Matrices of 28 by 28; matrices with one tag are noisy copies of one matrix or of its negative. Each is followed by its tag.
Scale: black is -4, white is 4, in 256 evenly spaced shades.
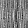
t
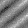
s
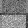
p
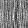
t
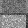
p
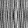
t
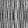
t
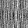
t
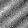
s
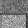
p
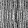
t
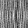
t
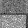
p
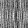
t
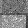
p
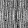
t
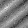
s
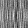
t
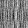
t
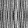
t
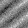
s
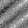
s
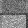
p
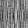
t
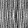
t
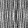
t
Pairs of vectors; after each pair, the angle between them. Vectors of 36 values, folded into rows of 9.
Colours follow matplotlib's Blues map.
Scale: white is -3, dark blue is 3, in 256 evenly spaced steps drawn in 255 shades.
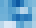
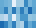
partly opposed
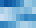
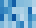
orthogonal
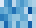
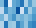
orthogonal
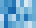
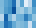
nearly parallel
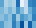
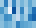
orthogonal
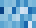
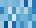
partly aligned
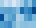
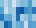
partly aligned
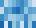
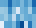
partly opposed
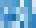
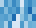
partly aligned
